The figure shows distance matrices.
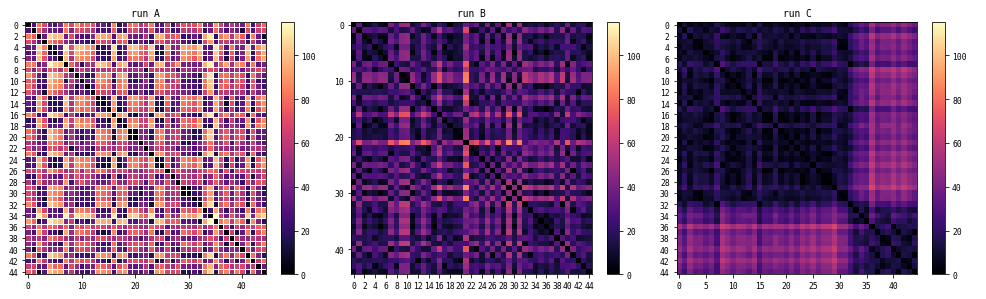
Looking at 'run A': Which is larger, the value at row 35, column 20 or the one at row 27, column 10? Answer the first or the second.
the second
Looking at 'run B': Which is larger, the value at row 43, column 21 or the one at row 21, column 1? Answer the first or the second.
the second
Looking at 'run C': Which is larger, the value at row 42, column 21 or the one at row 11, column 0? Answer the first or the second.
the first
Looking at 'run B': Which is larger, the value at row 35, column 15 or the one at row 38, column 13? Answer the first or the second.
the second
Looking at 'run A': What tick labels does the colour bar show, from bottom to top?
0, 20, 40, 60, 80, 100
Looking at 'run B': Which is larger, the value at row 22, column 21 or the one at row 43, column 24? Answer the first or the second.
the first
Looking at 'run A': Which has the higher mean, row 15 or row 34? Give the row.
34
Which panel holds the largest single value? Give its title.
run A
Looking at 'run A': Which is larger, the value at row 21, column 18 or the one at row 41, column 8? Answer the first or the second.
the first
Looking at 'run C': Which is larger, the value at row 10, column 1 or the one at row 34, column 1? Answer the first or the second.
the second
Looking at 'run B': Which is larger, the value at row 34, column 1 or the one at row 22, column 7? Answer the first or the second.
the first
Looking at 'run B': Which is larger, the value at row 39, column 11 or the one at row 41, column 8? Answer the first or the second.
the second
